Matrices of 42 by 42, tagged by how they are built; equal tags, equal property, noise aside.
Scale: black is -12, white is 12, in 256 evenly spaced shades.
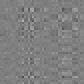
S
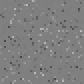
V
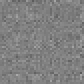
S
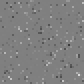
V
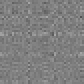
S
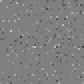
V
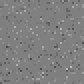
V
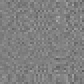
S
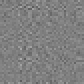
S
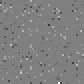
V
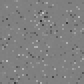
V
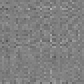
S
